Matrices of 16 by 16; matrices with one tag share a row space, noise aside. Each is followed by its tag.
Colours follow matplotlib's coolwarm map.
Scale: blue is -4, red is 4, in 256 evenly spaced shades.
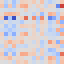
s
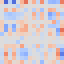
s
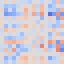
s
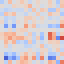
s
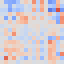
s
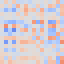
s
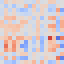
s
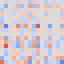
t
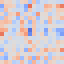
t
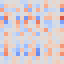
t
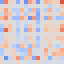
t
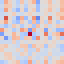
t
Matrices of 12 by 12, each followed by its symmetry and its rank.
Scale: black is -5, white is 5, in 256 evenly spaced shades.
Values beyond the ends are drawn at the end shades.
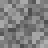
symmetric, full rank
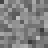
symmetric, full rank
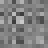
symmetric, rank two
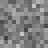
neither, full rank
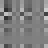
neither, rank one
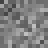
symmetric, full rank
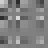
symmetric, rank one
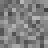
neither, full rank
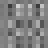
neither, rank one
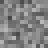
neither, full rank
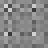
symmetric, rank two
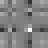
symmetric, rank one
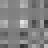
symmetric, rank one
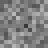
symmetric, full rank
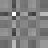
symmetric, rank one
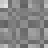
symmetric, rank two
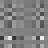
neither, rank one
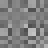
symmetric, rank two
